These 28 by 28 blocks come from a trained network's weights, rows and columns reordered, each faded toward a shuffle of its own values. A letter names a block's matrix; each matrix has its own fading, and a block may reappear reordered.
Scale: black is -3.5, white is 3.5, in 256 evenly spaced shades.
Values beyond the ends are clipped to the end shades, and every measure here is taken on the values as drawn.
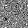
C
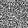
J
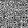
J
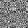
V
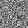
V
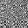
V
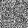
J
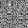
C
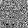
J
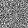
C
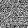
J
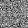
C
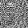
V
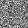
V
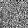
C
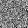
J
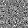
C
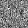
C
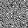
C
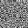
V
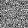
C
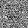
V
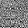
V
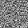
V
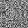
C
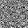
V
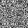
V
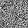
J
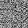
J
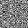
C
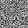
V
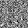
C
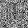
C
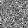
C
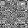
V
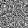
C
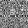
V
